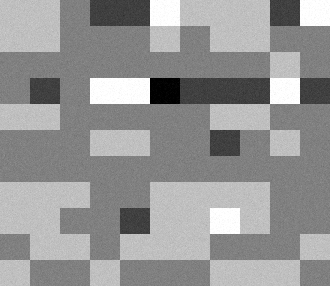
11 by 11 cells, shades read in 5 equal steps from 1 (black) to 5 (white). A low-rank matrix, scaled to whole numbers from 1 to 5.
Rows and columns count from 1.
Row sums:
39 38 34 32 37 35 33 40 39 39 38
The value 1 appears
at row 4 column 6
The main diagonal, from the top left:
4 4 3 5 3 3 3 4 4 3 3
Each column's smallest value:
3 2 3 2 2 1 2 2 2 2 2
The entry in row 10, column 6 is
4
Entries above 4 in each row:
2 0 0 3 0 0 0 0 1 0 0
